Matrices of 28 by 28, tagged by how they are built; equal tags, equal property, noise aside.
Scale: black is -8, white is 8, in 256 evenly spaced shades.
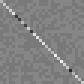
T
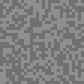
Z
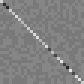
T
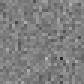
Z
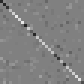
T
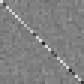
T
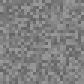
Z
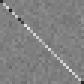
T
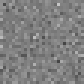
Z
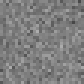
Z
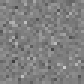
Z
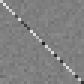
T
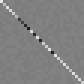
T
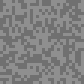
Z
